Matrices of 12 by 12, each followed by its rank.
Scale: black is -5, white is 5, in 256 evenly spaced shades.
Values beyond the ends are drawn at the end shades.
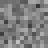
full rank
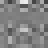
two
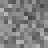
full rank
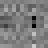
two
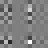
one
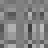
one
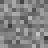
full rank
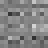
two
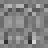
two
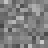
full rank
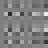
one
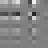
one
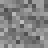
full rank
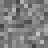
full rank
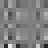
one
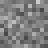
full rank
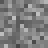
full rank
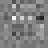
two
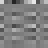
one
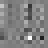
two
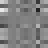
one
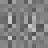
two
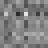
two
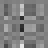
one
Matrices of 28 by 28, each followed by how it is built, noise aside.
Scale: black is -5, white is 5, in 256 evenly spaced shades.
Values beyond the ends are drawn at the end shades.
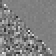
lower triangular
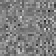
low rank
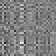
low rank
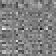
low rank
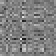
low rank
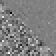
lower triangular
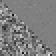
lower triangular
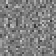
low rank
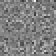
low rank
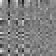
low rank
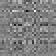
low rank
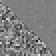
lower triangular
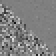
lower triangular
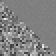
lower triangular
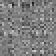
low rank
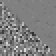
lower triangular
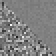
lower triangular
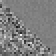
lower triangular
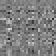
low rank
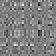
low rank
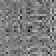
low rank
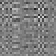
low rank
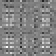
low rank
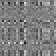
low rank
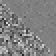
lower triangular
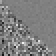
lower triangular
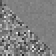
lower triangular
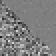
lower triangular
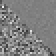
lower triangular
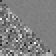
lower triangular
